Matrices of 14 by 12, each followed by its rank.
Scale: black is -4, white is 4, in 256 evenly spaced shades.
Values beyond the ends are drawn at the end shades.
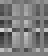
one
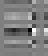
one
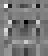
two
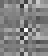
two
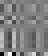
one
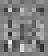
two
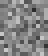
full rank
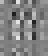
two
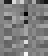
two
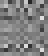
two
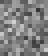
full rank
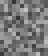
full rank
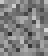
full rank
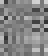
two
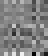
two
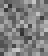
full rank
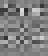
two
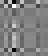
one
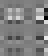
one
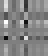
one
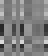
one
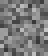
full rank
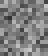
full rank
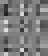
two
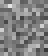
full rank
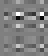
one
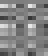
one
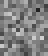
full rank
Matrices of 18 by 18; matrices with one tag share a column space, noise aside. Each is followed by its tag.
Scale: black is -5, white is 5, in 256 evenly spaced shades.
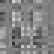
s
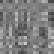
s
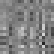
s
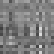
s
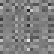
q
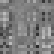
s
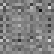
q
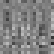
s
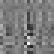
s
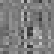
s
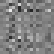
q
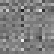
q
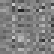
q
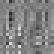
s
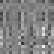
s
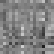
s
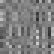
s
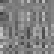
s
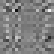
q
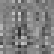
s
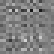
q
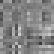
s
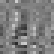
s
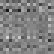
q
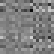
q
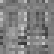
s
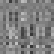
s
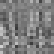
s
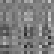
s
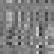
s
